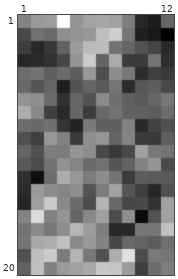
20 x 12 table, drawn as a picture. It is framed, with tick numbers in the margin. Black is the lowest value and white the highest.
Ninth with the lowest average: top right. Stripes: none. Mirror symmetry: none.
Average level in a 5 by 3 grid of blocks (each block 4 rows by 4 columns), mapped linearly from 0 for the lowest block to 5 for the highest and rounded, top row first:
2 5 0
2 2 1
2 2 2
3 3 1
4 4 3
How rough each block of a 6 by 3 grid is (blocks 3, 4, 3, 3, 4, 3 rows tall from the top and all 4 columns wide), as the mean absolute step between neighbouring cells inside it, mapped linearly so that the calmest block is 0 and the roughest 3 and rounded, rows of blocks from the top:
2 0 1 | 1 2 1 | 2 1 0 | 1 0 1 | 2 2 3 | 2 2 2
